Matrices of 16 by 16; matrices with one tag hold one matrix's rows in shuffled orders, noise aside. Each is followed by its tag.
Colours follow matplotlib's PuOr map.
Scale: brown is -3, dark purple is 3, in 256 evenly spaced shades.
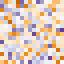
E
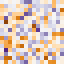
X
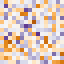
X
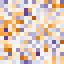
X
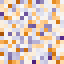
E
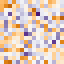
X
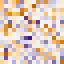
X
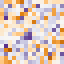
X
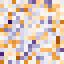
E
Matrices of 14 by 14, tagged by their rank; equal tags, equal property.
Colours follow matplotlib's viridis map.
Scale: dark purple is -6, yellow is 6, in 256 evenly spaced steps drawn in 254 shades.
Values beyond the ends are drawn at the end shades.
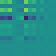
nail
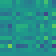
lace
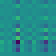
nail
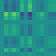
nail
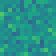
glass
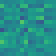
lace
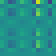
nail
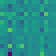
lace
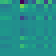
nail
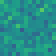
glass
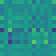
lace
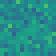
glass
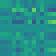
lace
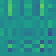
lace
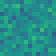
glass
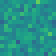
glass
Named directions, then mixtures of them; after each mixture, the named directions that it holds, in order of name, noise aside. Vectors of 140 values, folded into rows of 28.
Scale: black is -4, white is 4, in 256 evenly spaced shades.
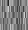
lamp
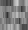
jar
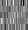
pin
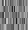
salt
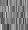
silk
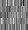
pin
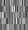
salt, silk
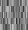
lamp, silk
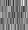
lamp, pin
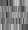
jar, silk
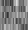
jar, salt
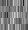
jar, pin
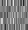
pin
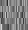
silk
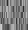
lamp, silk
